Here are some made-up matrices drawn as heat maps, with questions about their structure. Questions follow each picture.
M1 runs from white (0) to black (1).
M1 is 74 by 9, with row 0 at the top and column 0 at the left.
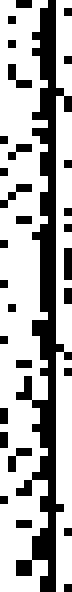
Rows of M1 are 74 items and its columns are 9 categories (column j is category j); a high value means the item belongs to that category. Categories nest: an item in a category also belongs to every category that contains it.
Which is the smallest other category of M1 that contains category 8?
5
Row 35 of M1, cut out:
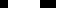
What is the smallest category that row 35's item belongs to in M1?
0
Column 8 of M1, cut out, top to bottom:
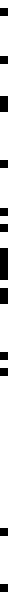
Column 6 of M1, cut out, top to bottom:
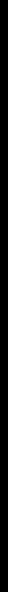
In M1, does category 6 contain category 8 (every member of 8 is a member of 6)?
yes
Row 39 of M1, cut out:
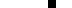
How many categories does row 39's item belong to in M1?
1
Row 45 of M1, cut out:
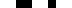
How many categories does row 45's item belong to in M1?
3
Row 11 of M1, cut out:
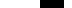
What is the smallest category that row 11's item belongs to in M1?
7
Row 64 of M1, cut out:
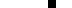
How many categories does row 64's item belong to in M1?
1
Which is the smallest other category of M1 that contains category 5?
6
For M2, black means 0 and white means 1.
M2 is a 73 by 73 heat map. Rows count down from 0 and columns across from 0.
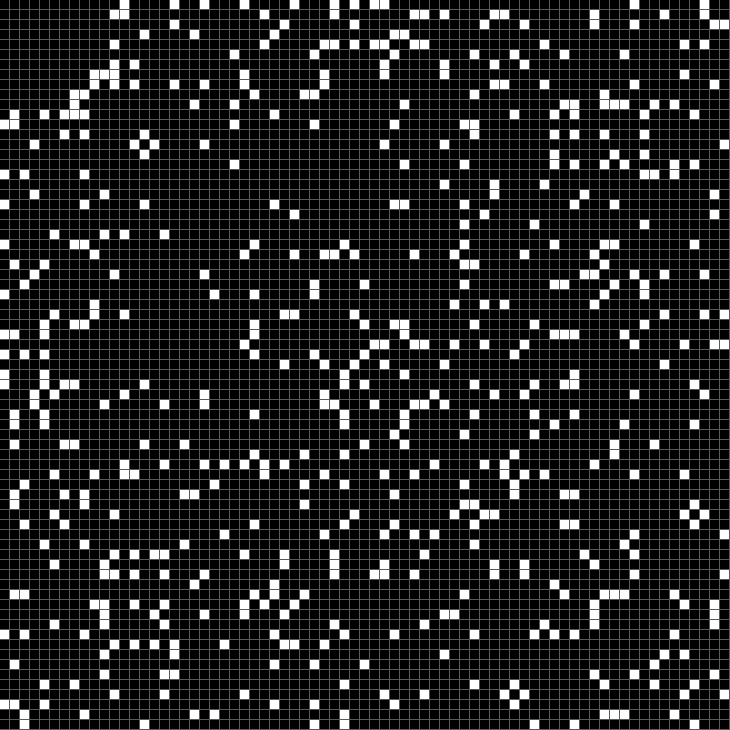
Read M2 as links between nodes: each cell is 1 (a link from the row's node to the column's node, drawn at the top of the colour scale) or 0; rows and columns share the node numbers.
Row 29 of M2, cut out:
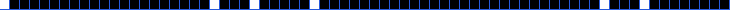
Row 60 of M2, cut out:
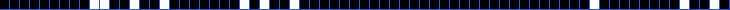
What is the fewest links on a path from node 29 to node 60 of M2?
1
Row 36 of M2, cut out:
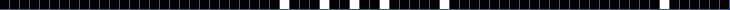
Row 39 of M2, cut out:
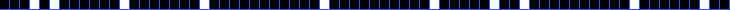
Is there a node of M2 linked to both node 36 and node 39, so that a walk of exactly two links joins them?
yes
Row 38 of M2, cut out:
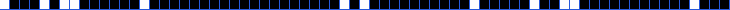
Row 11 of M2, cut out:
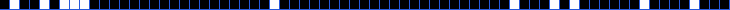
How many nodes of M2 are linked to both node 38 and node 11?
5
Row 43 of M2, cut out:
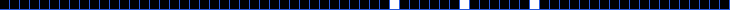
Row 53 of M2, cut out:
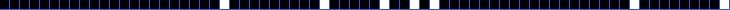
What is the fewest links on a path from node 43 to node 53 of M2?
1
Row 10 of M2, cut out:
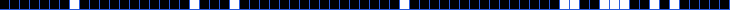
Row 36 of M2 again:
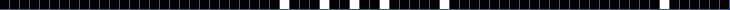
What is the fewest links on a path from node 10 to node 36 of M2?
3
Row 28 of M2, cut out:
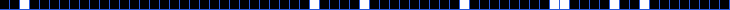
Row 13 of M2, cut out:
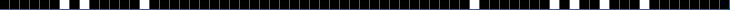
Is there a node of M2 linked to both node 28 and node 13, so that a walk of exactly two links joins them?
yes
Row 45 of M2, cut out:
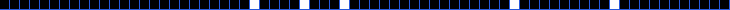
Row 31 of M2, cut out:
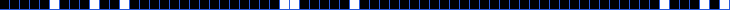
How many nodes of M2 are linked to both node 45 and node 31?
0
